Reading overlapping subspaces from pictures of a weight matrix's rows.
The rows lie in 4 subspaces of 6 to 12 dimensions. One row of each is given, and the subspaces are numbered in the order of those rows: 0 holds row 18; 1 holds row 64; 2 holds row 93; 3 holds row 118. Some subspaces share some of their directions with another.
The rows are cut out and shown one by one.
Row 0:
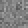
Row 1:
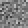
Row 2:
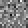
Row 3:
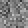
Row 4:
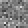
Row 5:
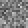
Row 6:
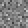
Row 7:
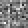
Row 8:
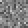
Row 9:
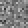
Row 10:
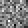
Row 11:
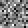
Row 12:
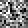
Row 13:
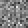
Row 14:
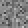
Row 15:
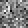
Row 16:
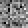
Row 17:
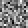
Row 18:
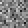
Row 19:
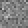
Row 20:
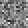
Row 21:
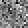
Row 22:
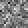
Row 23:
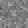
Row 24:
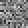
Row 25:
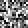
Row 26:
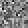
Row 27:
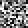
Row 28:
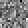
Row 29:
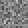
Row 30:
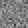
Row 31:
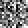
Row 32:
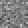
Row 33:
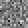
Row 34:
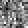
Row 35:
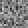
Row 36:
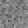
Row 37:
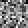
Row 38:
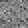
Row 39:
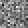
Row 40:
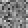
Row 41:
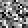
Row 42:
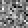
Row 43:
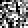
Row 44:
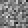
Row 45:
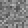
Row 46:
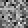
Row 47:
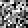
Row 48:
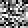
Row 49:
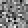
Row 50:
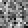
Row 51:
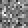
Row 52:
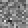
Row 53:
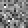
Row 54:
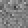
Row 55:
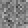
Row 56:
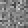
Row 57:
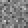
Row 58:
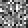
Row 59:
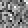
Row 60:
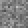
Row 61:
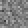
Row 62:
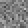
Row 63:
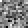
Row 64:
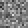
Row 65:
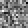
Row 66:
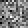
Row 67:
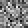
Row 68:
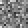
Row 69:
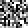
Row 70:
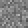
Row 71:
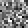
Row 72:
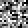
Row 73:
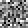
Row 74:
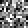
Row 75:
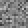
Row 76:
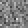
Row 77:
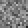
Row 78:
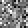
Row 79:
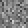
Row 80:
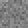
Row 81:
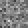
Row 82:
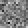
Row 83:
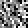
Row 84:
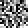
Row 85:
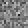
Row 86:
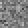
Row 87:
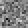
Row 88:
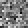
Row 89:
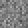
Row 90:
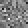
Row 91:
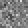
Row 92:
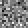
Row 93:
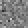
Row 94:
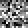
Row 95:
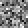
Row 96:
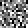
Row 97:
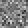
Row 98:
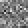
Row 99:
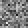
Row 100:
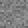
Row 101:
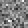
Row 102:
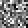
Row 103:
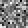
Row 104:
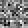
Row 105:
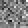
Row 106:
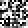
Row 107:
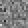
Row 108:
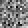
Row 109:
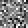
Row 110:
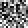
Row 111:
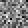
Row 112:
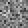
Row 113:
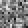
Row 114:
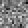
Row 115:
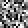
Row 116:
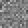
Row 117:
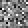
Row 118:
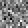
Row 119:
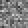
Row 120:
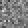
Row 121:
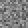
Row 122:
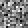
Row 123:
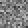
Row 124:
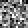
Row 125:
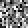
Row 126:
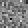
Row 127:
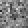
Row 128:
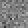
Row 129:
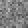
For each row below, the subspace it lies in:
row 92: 2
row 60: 2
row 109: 3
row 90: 1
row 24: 3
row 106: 1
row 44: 1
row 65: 1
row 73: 0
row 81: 1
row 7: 0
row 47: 3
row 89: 2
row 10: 2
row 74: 1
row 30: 3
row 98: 2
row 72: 0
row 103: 3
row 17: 1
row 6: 1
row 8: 0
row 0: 1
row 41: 0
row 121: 1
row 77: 3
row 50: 0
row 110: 2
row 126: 3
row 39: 3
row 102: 3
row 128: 2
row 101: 1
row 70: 3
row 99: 1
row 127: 0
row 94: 0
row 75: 1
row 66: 0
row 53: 2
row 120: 2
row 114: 0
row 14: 1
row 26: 1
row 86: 1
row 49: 0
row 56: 1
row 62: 2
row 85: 1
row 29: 1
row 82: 3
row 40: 1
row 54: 3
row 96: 3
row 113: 0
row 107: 1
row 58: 1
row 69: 3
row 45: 1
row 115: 2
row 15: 0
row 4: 0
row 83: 3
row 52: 1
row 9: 1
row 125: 3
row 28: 3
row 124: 2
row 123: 3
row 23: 3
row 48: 1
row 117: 1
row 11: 3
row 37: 2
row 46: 0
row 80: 2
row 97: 3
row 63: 0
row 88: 0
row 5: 0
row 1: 1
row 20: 3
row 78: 1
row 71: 1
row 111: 3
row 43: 0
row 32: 0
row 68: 1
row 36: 2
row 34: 0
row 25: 1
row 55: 1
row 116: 1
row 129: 0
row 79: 1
